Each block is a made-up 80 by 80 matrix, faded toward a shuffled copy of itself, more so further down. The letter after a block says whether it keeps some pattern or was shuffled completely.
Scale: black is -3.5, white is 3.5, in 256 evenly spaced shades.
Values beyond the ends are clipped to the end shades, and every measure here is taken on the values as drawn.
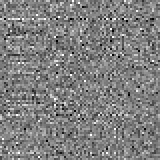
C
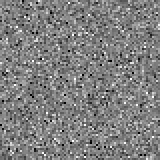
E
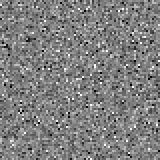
E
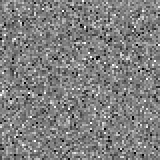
E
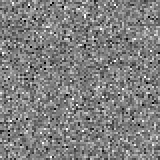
E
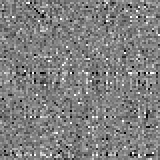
C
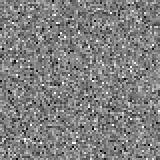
E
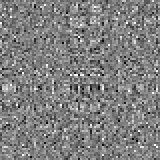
C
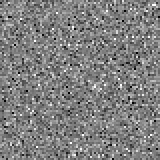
E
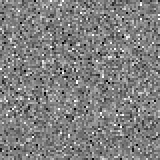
E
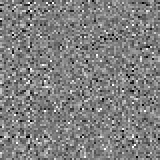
C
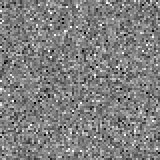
E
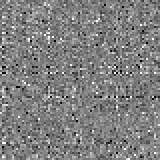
C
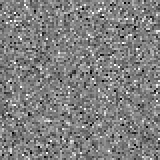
E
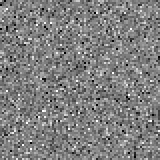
E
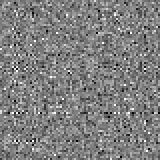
C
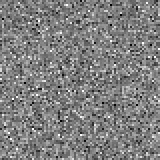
E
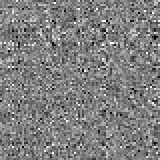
C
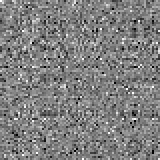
C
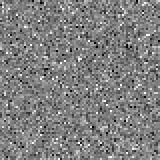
E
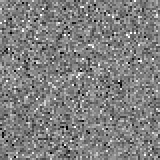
E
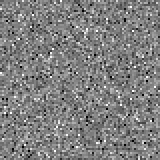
E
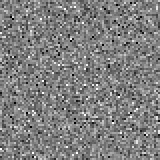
E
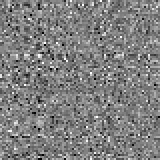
C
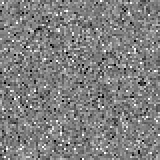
E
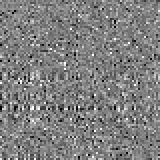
C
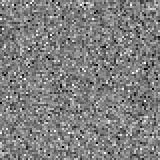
E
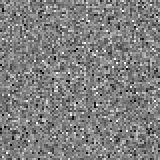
E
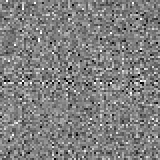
C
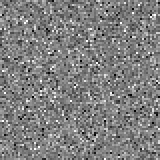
E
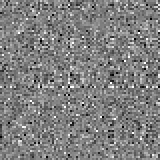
C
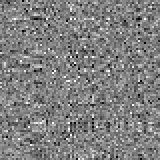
C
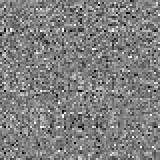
C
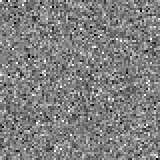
E
